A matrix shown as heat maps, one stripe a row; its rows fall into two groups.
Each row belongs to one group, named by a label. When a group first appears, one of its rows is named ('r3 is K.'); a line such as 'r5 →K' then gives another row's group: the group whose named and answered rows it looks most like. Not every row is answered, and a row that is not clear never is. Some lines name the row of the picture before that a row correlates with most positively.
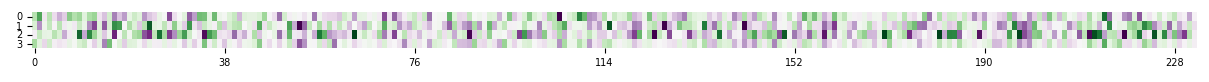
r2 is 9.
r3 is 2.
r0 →2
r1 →2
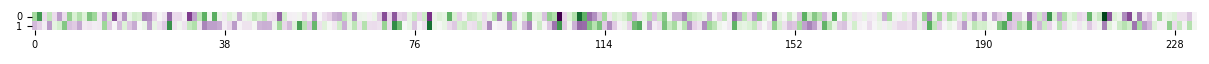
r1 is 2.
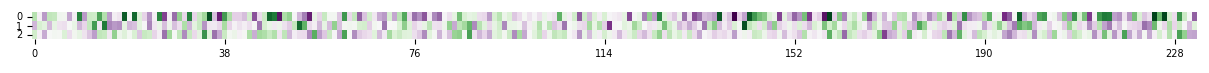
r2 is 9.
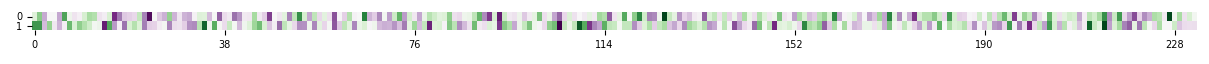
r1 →2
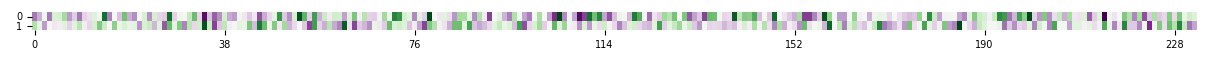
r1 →9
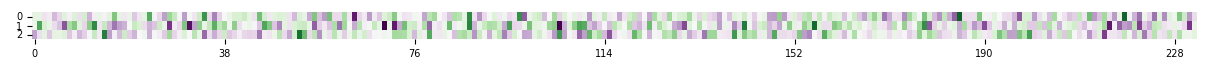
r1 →2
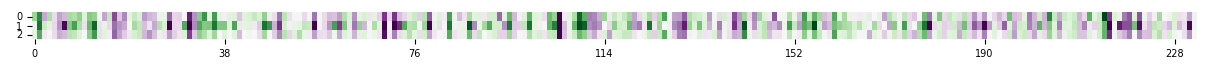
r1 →2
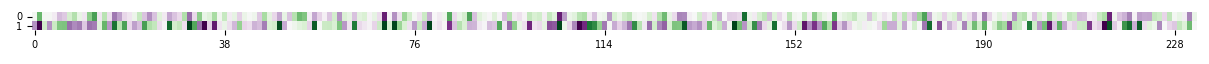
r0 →2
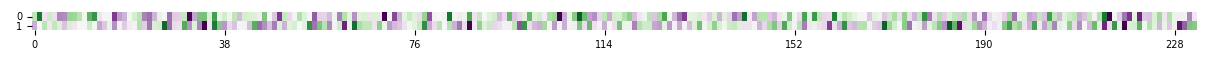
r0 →2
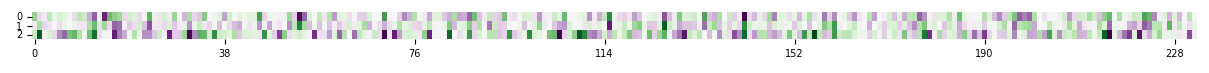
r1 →2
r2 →2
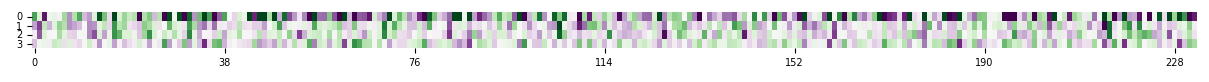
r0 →9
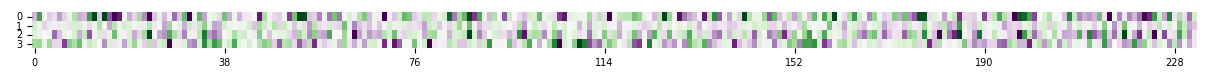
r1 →9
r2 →9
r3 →2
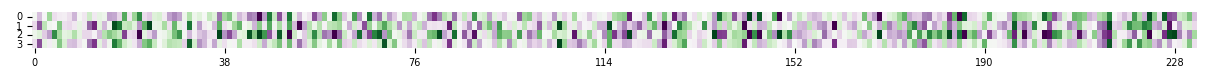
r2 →9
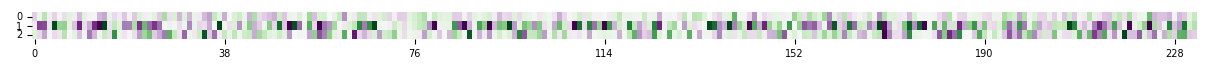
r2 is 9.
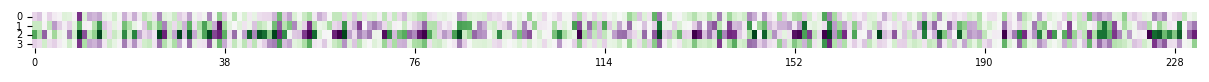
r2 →9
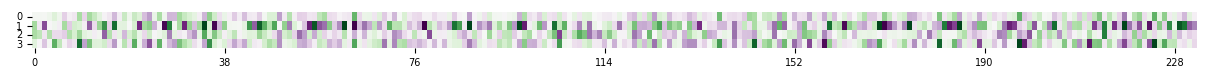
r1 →9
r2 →2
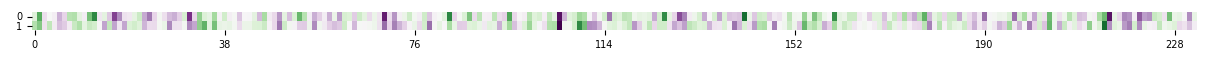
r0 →2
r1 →2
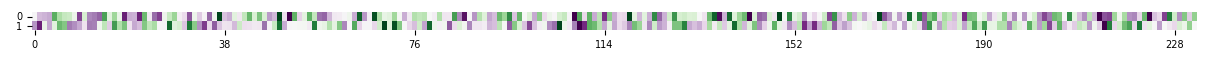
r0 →9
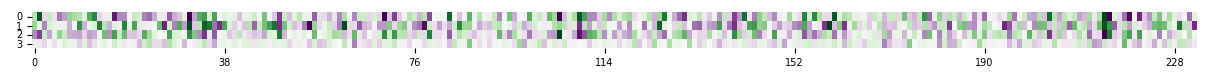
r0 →2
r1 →9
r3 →9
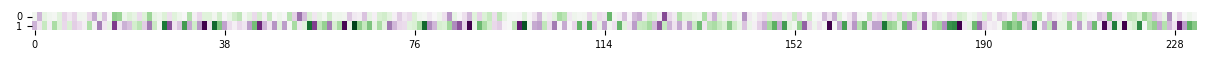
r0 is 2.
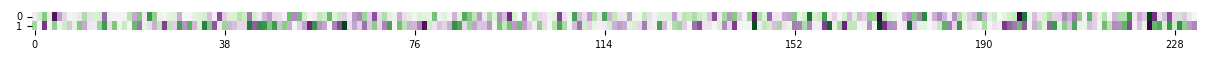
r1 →9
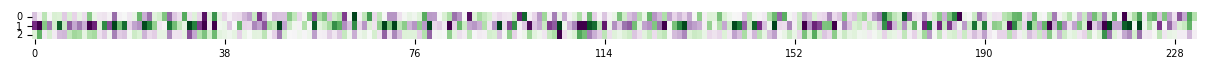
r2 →2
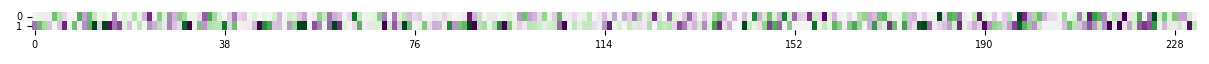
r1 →2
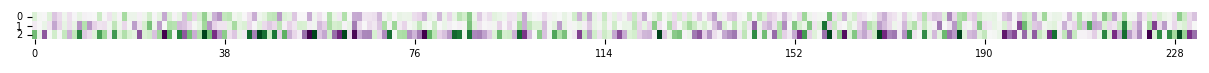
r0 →9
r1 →9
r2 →9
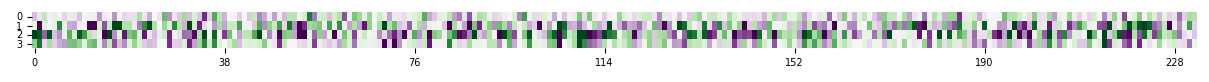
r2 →2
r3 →2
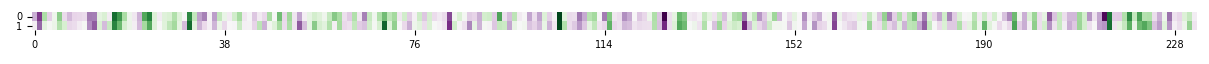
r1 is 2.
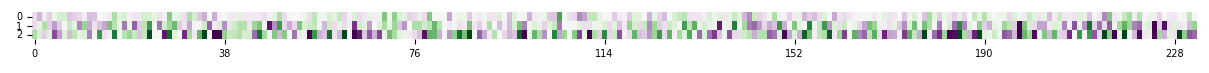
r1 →9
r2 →9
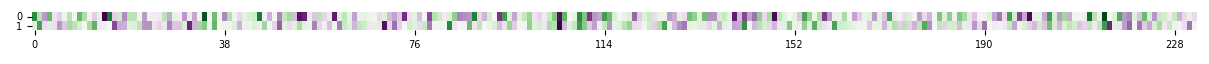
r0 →2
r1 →2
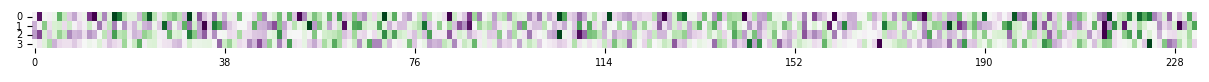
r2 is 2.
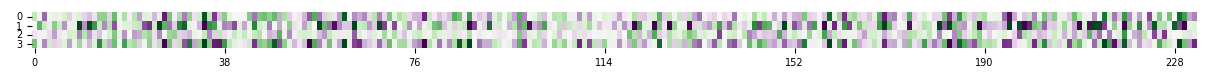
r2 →9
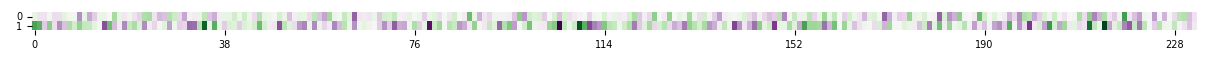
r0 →9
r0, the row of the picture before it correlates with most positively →2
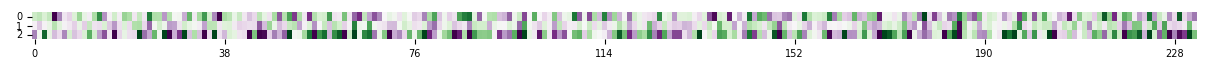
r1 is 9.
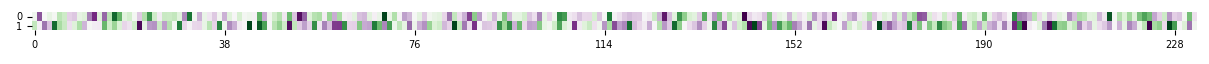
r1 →9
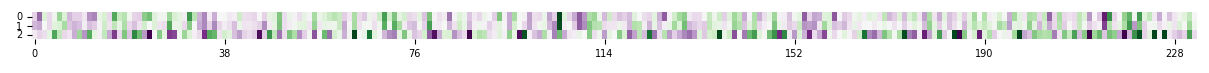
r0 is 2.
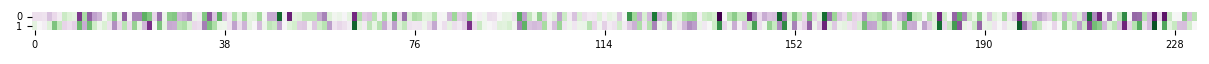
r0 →9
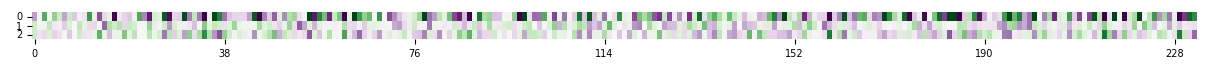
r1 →2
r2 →9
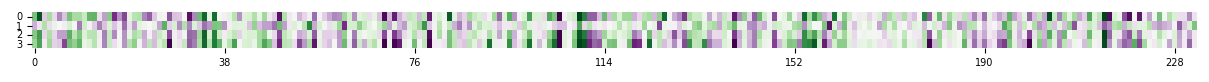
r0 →2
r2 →2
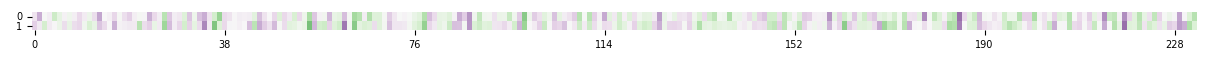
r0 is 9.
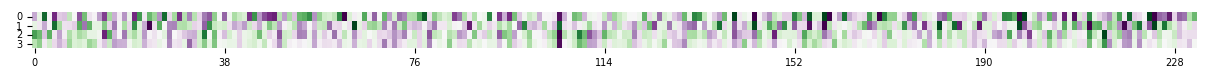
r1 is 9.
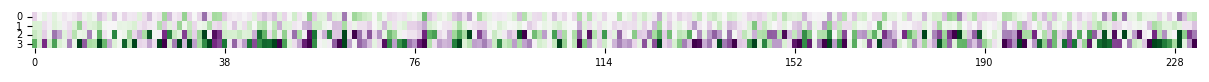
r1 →9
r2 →9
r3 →9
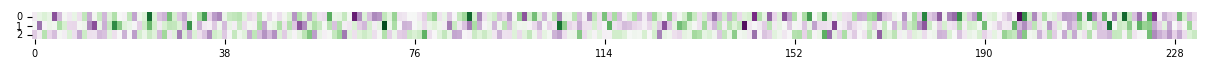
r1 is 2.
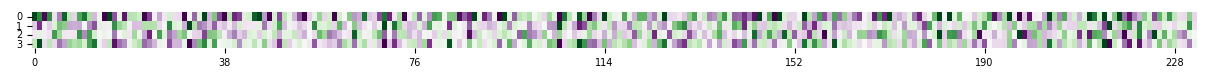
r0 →2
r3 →2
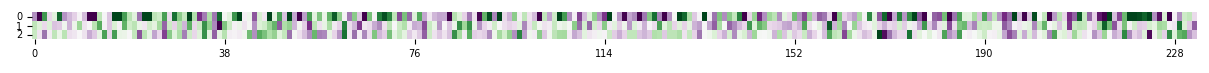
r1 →9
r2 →9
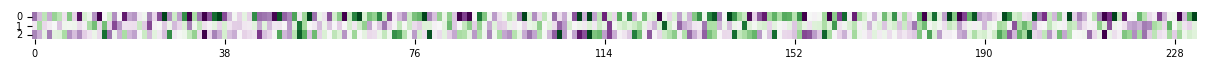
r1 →2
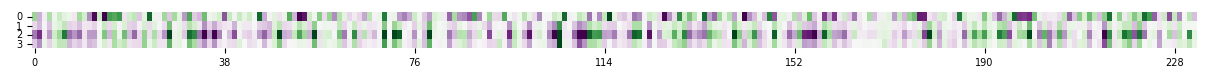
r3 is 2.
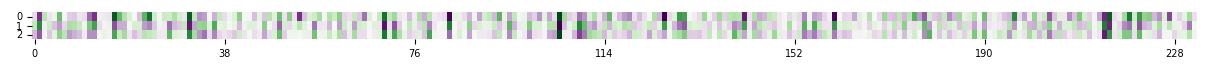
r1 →2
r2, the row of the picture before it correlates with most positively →3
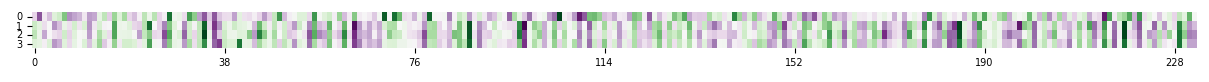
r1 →9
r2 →9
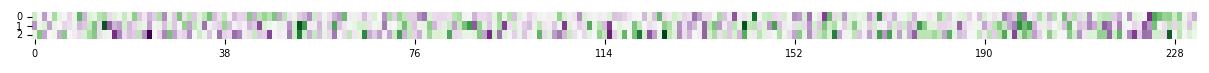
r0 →9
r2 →2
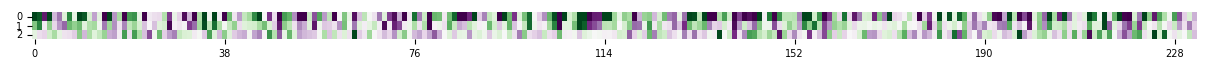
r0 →2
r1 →2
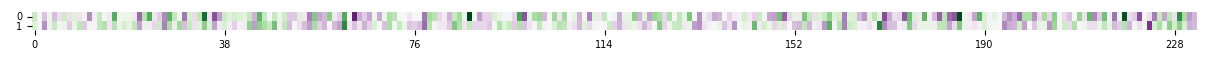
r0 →9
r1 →9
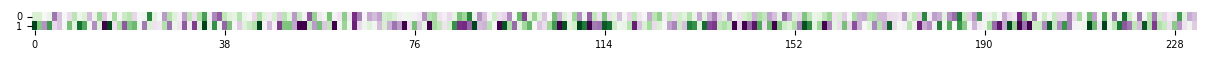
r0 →9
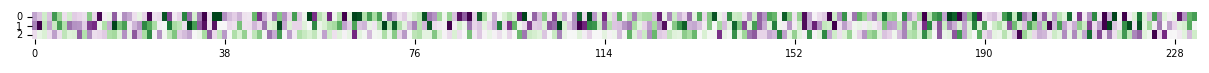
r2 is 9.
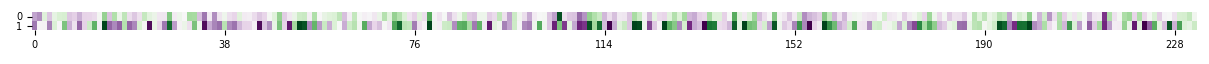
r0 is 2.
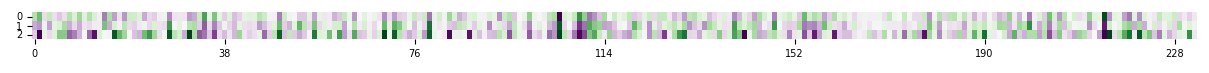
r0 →2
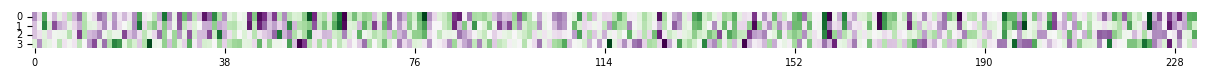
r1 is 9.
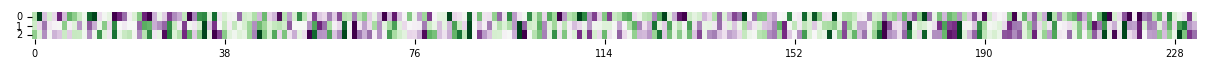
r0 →2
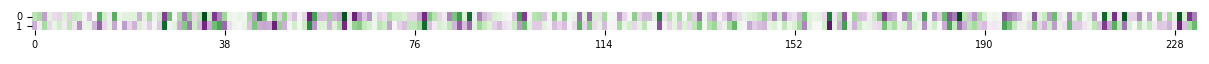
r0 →9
